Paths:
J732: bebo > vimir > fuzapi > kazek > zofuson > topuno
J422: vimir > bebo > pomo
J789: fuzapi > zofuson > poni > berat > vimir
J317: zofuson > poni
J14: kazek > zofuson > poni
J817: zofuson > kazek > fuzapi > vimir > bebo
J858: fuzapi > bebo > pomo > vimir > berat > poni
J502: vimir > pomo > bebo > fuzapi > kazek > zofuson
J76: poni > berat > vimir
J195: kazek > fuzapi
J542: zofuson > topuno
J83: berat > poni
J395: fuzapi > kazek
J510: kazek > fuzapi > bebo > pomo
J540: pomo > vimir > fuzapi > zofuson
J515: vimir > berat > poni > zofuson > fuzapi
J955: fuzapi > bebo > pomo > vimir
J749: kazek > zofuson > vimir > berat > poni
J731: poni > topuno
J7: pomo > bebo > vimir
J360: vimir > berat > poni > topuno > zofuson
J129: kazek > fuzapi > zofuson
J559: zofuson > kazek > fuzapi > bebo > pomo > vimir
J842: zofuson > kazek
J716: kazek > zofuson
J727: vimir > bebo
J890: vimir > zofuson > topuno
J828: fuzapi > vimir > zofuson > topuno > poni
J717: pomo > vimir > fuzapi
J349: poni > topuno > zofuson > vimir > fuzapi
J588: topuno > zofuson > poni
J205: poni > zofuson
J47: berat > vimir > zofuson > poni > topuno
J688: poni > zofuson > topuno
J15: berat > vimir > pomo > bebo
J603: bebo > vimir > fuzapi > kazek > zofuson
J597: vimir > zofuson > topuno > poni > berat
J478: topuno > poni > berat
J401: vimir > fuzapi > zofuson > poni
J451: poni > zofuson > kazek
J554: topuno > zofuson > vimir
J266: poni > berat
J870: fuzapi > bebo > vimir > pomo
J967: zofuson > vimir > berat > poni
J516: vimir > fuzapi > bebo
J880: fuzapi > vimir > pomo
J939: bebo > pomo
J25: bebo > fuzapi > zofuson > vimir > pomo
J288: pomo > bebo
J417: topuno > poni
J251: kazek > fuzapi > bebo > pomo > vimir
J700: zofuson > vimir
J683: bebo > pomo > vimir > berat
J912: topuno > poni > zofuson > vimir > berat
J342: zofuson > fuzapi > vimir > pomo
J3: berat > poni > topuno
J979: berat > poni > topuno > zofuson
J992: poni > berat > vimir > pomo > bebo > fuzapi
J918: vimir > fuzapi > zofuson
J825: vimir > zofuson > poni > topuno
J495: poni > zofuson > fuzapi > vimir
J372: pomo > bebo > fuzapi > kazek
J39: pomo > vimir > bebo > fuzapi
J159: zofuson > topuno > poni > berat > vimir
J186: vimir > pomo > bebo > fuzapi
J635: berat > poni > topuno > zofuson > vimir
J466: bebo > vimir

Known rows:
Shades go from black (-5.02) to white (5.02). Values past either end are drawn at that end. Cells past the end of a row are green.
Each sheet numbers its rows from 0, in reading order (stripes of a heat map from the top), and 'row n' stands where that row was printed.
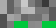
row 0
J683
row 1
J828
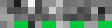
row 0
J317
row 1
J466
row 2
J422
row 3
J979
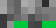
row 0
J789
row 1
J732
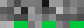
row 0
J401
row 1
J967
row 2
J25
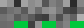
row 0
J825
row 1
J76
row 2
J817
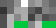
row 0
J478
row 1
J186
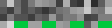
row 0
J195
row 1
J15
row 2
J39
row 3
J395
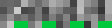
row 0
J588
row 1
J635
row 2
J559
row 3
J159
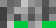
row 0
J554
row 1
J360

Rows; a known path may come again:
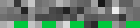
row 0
J749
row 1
J422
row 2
J727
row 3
J688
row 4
J870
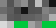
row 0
J83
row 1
J288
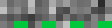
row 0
J25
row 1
J955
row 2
J186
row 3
J817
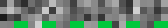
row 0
J205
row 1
J417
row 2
J342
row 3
J502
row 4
J842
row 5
J3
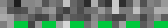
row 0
J317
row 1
J76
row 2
J195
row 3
J349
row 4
J395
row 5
J266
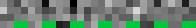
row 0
J858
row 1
J967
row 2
J542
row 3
J597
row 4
J7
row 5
J732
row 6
J890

